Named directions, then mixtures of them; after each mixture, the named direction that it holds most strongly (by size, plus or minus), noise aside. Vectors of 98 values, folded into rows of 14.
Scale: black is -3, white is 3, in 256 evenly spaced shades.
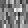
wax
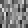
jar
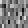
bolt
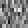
wax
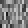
jar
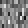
bolt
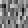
bolt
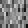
jar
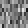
jar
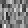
wax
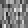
wax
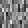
jar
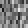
jar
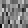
jar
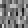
bolt
